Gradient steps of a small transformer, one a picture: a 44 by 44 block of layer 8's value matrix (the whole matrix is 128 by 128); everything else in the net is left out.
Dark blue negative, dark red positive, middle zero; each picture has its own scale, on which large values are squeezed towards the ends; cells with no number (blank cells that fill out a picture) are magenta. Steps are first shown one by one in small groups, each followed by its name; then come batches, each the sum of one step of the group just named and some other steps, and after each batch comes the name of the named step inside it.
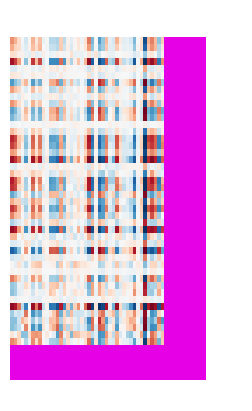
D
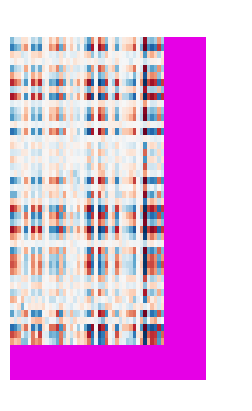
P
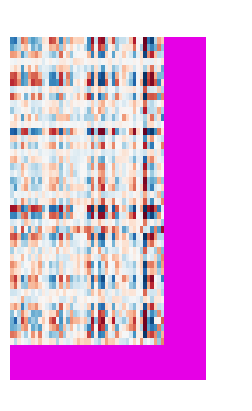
P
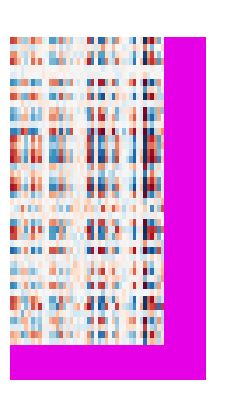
D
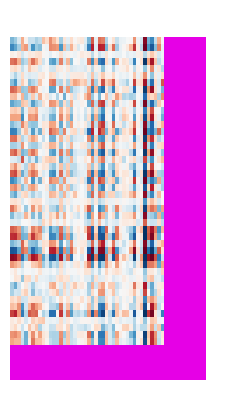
P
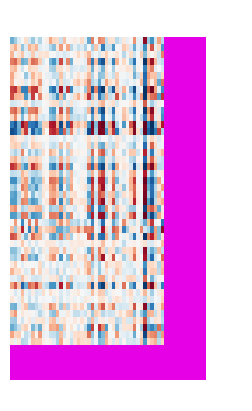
P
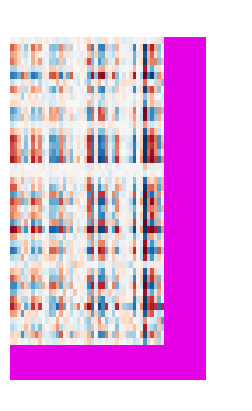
D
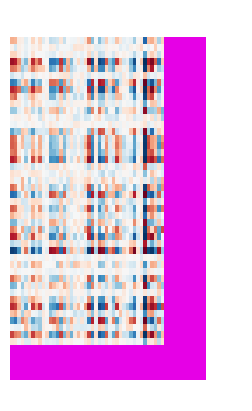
D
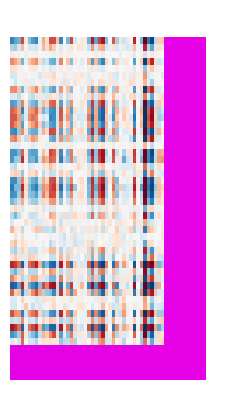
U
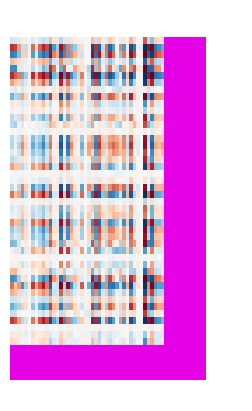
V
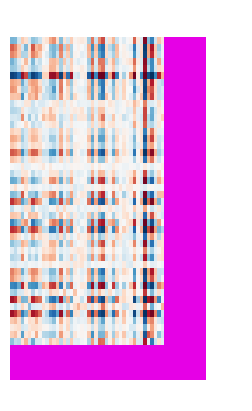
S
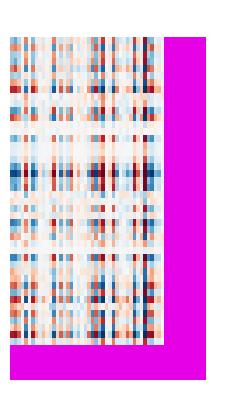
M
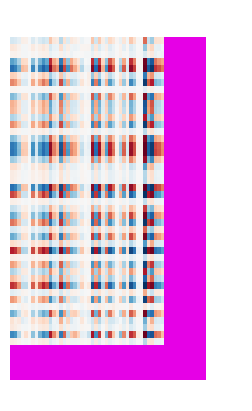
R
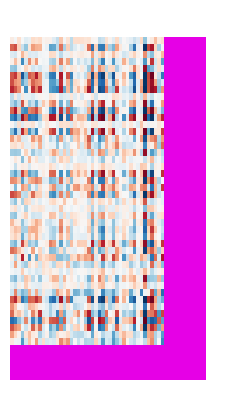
V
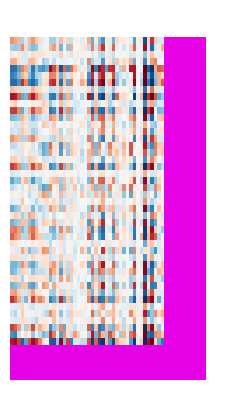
R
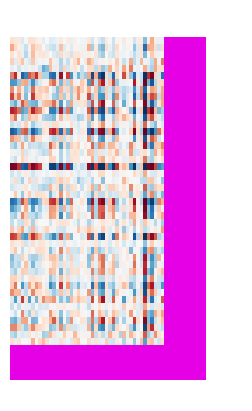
R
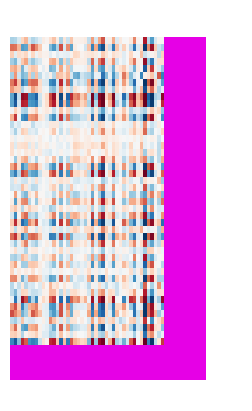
S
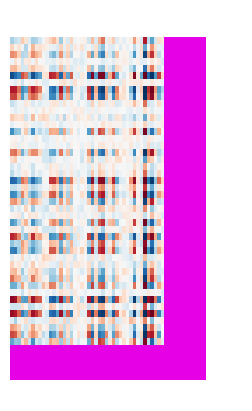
S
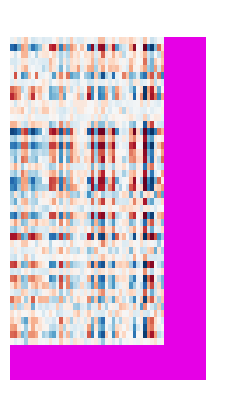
R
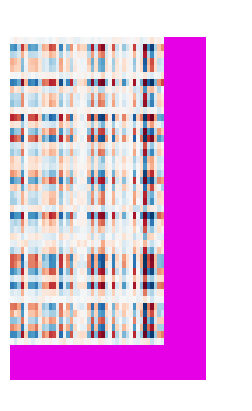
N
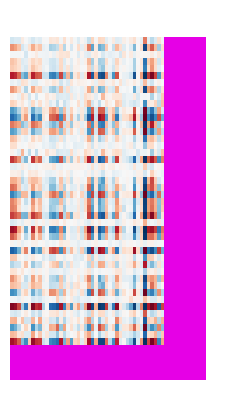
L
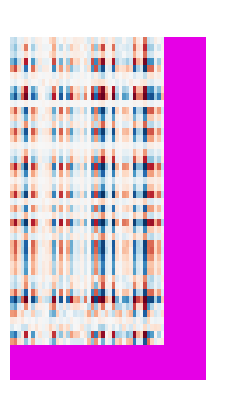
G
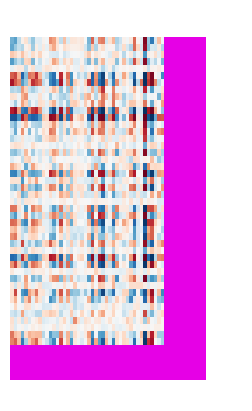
G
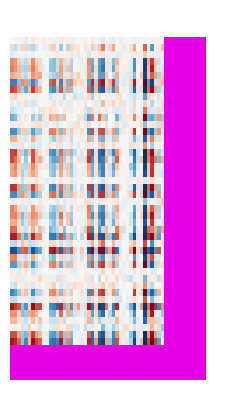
L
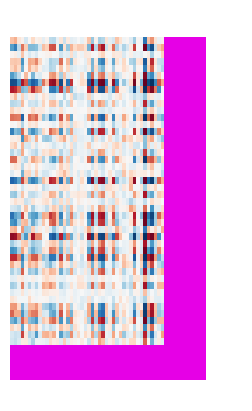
N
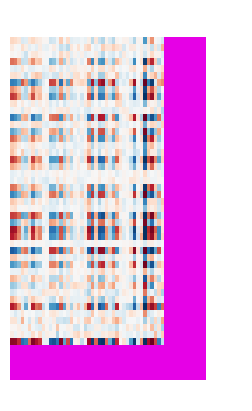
L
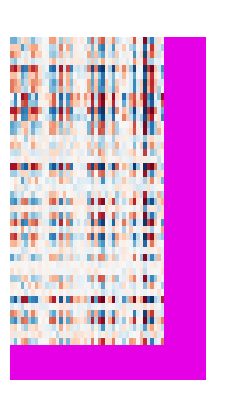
G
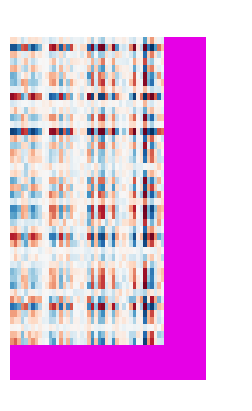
G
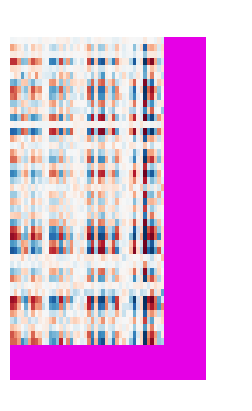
L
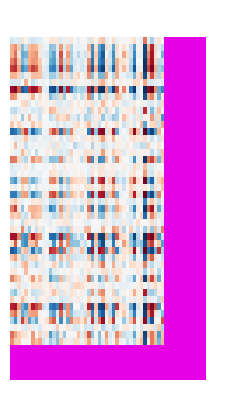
L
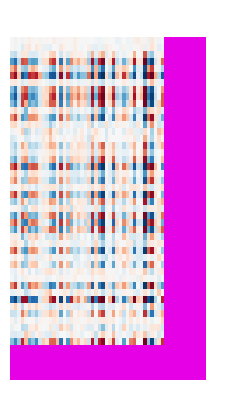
G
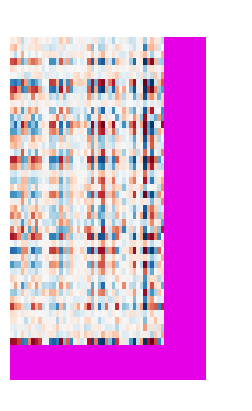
L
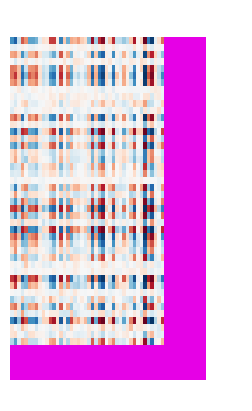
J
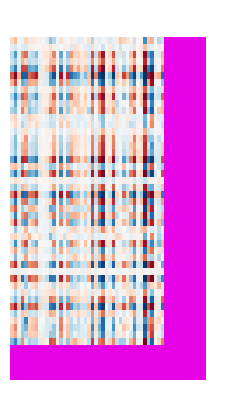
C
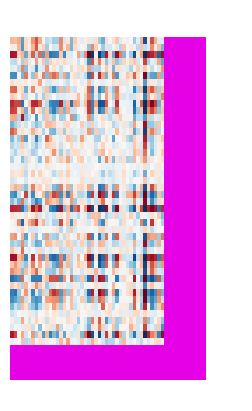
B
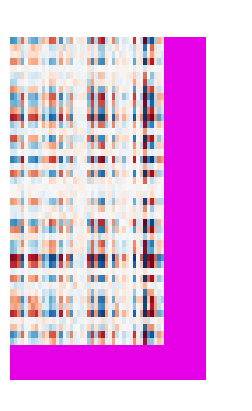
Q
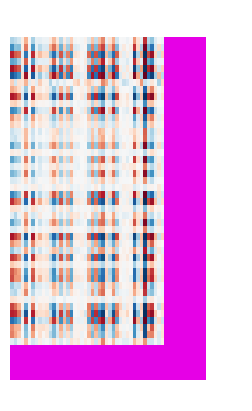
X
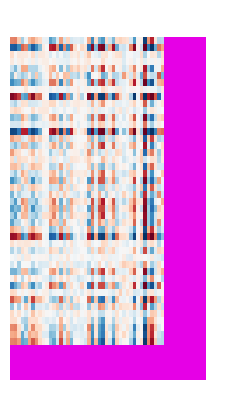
C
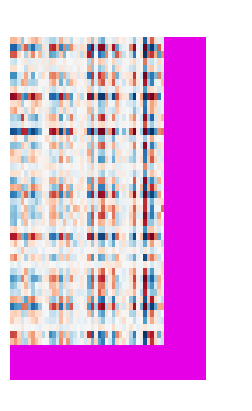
B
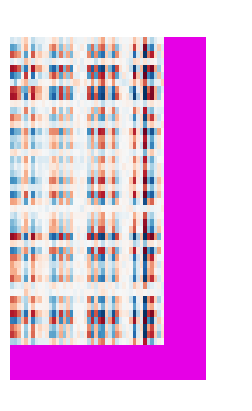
X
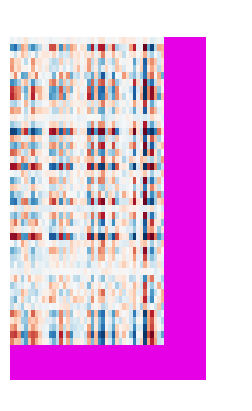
C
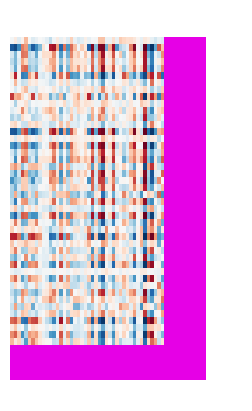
C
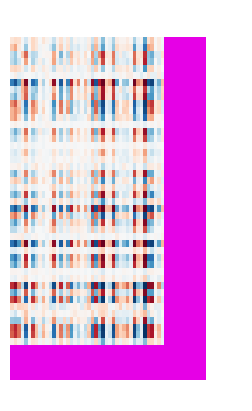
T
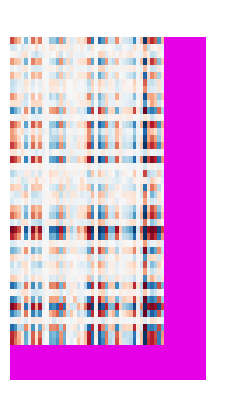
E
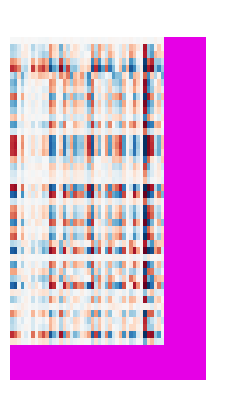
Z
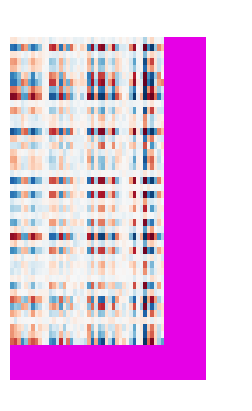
Z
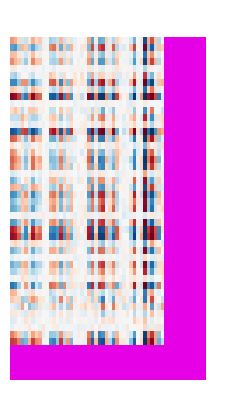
E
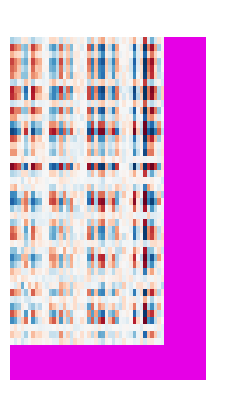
Z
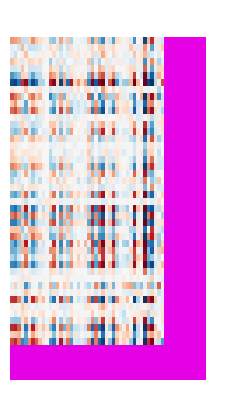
T
